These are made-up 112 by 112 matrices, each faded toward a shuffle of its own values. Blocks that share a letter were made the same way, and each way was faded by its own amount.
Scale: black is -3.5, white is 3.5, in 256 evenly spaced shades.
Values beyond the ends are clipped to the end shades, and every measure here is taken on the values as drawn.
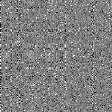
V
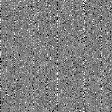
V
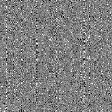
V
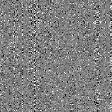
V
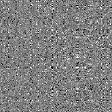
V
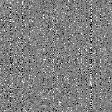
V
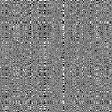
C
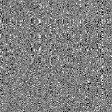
V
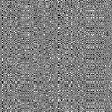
C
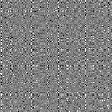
C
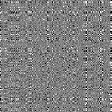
C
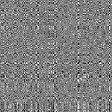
C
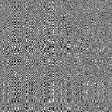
C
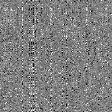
V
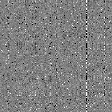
V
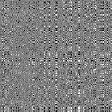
C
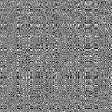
C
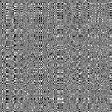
C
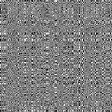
C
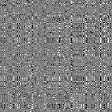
C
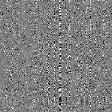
V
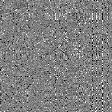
V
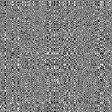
C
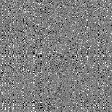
V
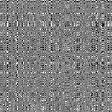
C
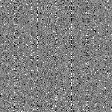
V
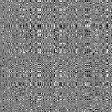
C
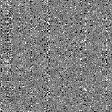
V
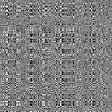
C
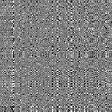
C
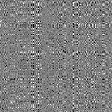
C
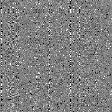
V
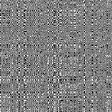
C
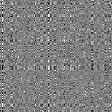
C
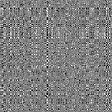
C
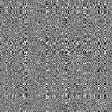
C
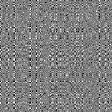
C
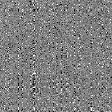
V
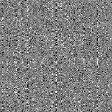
V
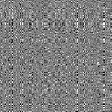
C
